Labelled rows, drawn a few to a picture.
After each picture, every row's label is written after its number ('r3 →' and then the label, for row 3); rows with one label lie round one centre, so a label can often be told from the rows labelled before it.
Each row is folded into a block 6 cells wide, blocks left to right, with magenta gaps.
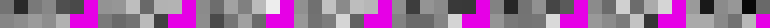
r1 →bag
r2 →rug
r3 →rug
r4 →rug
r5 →bag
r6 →bag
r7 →rug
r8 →bag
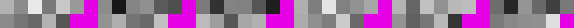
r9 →rug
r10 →bag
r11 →bag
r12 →rug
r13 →rug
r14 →bag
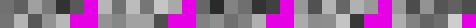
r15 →bag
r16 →rug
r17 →bag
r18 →rug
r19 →bag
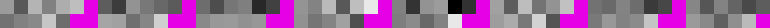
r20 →rug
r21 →bag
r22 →bag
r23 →rug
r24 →bag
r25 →rug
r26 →bag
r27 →bag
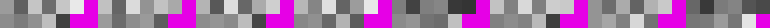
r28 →rug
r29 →rug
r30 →rug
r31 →rug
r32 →bag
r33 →rug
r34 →rug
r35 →bag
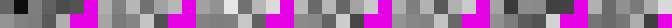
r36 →bag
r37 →rug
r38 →rug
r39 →rug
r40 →rug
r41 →bag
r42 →rug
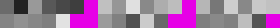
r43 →bag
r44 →rug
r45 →rug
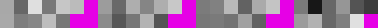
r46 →rug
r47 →rug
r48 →rug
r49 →bag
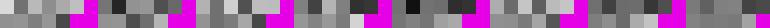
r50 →rug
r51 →bag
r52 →rug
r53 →bag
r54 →bag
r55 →rug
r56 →bag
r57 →bag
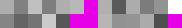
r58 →rug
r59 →rug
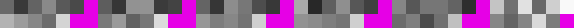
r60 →bag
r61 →bag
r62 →bag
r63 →bag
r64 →bag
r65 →rug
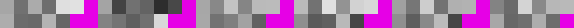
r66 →rug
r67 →bag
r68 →rug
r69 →rug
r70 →rug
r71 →rug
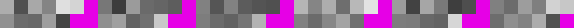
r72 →rug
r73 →bag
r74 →bag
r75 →rug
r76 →bag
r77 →rug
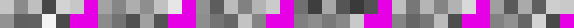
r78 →rug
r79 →rug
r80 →rug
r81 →bag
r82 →rug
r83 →rug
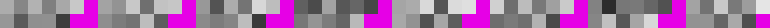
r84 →rug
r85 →rug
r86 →rug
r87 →bag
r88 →rug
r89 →rug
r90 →bag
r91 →rug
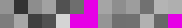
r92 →bag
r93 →rug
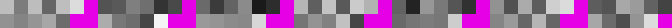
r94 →rug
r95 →bag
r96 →bag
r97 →rug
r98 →bag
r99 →rug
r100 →bag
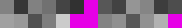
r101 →bag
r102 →bag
